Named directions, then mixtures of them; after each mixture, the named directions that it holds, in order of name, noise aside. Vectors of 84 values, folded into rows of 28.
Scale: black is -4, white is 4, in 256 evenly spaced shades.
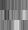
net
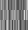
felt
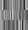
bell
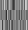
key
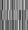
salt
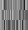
bell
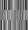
felt, key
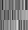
bell, key, net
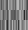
felt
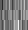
net, salt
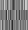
key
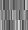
bell, key, net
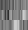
net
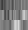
net
